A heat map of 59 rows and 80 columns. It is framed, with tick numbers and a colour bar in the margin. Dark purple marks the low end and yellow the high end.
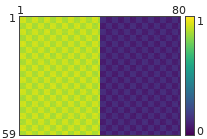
It is made of 1 by 2 panels. Panel 1,1: very high, checkered, faint in contrast. Panel 1,2: very low, checkered, faint in contrast.
